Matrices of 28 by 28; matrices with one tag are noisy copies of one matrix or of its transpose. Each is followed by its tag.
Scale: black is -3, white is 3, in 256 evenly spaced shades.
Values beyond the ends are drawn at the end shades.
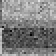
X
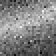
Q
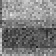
X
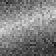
Q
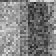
X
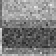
X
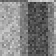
X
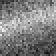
Q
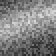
Q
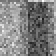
X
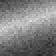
Q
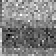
X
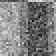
X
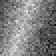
Q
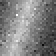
Q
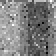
X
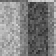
X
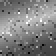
Q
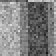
X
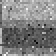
X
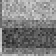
X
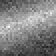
Q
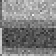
X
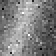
Q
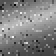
Q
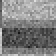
X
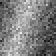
Q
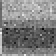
X
